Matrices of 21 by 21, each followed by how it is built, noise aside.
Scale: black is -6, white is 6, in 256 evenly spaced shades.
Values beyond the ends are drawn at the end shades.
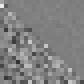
lower triangular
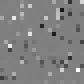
sparse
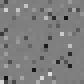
sparse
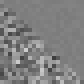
lower triangular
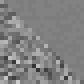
lower triangular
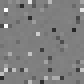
sparse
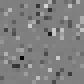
sparse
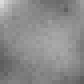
smooth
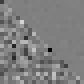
lower triangular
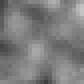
smooth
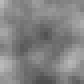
smooth
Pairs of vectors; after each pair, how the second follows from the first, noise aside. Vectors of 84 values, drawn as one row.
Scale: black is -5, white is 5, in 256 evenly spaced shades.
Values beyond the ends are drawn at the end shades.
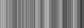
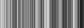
scaled up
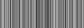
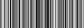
scaled up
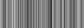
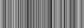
copied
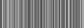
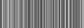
copied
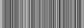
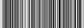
scaled up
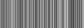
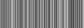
copied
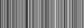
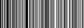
scaled up
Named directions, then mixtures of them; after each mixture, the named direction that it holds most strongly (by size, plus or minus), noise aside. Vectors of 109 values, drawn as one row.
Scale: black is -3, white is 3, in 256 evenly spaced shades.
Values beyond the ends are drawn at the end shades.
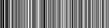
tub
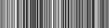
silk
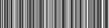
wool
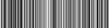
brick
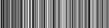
tub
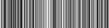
brick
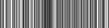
brick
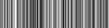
silk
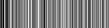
tub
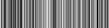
brick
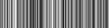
silk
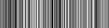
silk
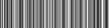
wool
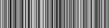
silk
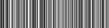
tub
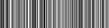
tub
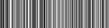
tub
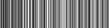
tub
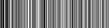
tub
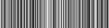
brick
